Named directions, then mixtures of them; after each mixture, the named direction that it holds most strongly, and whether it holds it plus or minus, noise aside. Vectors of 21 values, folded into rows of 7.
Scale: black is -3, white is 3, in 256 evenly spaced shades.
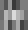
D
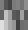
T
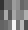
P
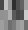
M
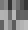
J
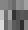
P, minus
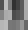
M, plus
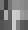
P, plus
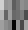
P, minus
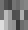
T, plus
